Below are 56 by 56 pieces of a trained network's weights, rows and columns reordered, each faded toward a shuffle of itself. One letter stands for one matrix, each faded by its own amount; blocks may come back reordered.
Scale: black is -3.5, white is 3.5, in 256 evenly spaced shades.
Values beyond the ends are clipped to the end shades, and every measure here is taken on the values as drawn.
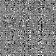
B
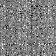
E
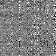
B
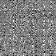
B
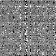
B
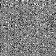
E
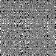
B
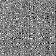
E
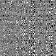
B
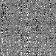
B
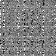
B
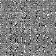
B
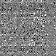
B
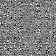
B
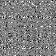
E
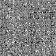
E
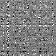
B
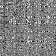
E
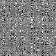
B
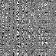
B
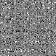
E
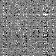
B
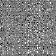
B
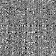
E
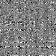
E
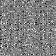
E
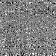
E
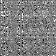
B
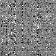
B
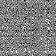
B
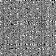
E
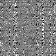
B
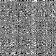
E
